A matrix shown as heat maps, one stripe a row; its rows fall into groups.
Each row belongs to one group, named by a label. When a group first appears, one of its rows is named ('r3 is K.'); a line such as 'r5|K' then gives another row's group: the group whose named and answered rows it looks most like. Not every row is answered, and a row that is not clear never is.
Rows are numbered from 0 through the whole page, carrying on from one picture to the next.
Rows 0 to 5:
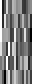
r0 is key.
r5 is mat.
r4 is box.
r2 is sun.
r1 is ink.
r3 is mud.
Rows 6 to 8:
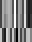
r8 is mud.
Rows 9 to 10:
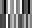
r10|mat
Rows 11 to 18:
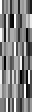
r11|ink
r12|box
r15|key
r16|mat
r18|box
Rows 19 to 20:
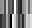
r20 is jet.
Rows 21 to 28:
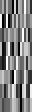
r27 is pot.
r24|ink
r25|mat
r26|sun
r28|pot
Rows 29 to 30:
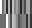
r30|mat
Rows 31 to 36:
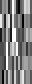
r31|jet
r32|mud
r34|mat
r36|ink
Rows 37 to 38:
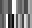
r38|box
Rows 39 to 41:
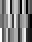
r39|mat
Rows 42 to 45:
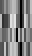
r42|pot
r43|pot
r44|mud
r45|pot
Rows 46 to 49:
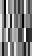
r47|mud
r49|key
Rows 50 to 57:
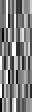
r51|box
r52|ink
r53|jet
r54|key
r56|ink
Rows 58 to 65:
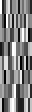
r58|ink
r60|ink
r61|jet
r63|key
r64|jet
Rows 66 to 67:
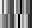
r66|sun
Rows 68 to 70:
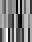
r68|mud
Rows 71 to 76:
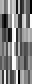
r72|pot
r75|jet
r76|ink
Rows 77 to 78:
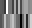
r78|pot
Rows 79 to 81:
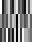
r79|key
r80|mud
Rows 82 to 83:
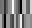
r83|key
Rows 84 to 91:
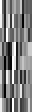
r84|key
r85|mud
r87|jet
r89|mud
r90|key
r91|mud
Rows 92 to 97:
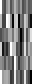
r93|ink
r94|pot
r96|box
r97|sun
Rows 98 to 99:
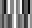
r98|key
